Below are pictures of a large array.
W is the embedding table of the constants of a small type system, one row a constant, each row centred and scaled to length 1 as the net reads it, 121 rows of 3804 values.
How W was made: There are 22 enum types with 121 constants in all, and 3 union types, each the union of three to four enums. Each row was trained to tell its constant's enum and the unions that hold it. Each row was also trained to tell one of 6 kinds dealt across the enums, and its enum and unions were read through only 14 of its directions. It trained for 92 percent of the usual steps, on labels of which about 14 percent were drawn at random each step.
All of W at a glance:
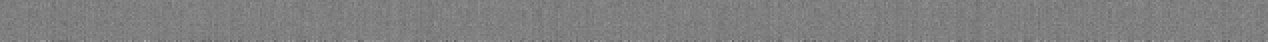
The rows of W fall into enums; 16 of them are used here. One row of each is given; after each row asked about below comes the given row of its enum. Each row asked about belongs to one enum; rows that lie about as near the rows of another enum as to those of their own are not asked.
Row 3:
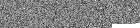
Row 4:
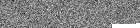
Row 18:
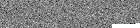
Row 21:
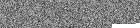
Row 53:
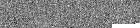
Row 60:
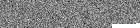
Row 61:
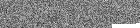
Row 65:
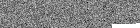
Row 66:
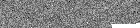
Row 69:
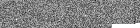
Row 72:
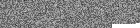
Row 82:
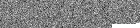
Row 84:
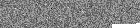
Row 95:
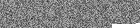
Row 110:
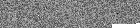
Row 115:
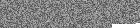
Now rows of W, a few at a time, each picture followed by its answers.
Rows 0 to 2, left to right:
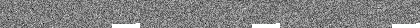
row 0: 60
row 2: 66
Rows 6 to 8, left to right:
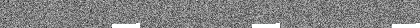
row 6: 95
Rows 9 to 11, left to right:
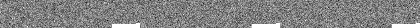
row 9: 21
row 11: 18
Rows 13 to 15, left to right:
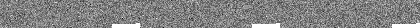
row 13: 53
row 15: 84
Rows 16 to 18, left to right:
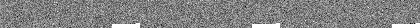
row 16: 53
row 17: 65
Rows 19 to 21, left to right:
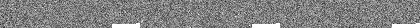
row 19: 95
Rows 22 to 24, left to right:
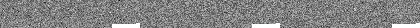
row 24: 72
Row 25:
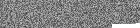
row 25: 110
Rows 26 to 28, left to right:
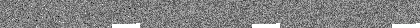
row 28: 65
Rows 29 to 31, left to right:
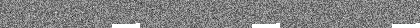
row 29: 115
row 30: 84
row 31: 60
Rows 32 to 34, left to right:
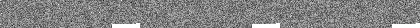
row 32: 65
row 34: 115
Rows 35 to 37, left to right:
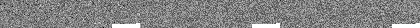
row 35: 4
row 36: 61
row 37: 72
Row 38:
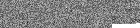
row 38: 115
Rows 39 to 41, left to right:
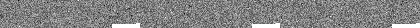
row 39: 4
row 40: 60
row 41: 65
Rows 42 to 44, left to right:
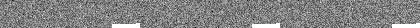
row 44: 84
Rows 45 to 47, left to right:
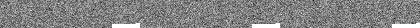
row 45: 72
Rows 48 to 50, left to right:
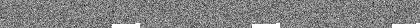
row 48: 18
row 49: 84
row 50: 4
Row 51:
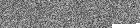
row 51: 65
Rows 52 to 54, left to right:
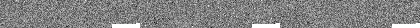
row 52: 61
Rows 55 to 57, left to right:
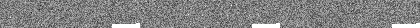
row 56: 95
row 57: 66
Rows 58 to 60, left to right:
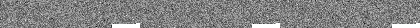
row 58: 110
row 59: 115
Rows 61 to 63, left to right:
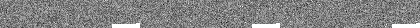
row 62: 65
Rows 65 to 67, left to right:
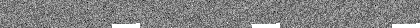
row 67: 4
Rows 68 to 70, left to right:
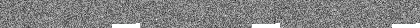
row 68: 60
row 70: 60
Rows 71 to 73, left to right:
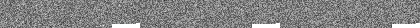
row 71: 66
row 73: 72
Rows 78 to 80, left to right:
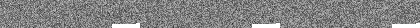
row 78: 84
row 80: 66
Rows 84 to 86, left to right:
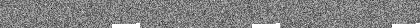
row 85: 60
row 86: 72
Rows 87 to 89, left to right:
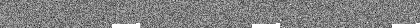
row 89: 72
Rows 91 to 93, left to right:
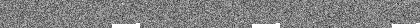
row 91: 115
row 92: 115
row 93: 66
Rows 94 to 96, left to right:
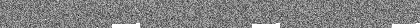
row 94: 84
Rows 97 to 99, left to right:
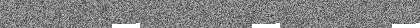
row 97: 95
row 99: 53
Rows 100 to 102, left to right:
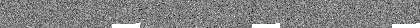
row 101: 18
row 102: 66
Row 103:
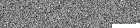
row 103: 4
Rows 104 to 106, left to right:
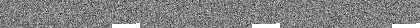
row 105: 110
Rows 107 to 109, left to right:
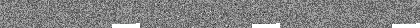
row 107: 53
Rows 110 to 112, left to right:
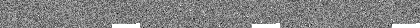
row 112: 3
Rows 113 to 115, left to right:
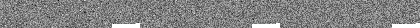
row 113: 53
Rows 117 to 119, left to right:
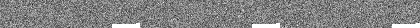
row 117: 95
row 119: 53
